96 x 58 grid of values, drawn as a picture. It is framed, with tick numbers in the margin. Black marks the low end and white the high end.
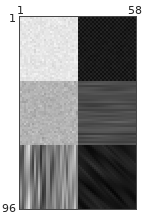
The table splits into 3 rows of 2 panels. Panel 1,1: very high, fine-grained, faint in contrast. Panel 1,2: very low, checkered, faint in contrast. Panel 2,1: high, fine-grained, faint in contrast. Panel 2,2: low, streaked across, faint in contrast. Panel 3,1: middling, streaked downward, strong in contrast. Panel 3,2: very low, slanting down to the right, faint in contrast.
